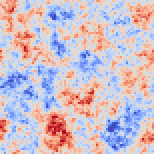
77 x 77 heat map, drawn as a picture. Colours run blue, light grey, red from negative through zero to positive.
Grain: blotchy. Slope: none. Histogram: bell-shaped. Ninth with the highest average: bottom middle. Mirror symmetry: none. Seam: none. Odd rows or columns: none.
